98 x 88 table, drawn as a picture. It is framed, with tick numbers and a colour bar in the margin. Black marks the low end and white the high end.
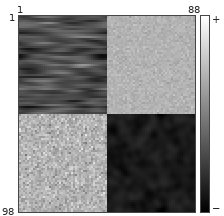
It is made of 2 by 2 panels. Panel 1,1: low, streaked across. Panel 1,2: high, fine-grained, faint in contrast. Panel 2,1: high, fine-grained. Panel 2,2: very low, blotchy, faint in contrast.
